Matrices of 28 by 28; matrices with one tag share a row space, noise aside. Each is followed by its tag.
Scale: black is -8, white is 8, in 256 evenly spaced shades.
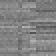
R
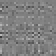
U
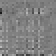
U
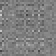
U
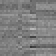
R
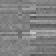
R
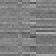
R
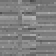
R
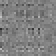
U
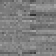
R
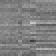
R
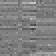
R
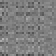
U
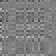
U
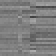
R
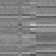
R
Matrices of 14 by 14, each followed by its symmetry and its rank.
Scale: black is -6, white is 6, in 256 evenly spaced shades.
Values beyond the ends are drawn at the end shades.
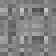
neither, rank two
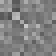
symmetric, rank three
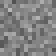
neither, full rank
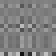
neither, rank one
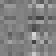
neither, rank two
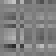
neither, rank one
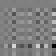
neither, rank one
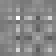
symmetric, rank two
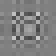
symmetric, rank one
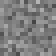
neither, full rank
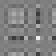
symmetric, rank one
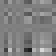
neither, rank one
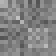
symmetric, rank three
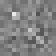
symmetric, rank three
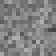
neither, full rank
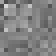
symmetric, rank two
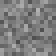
neither, full rank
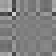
symmetric, rank one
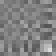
symmetric, rank two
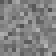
neither, full rank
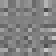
neither, rank two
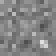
symmetric, rank three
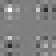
symmetric, rank one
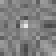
symmetric, rank two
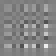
symmetric, rank one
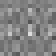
neither, rank two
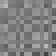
symmetric, rank two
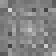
symmetric, rank three
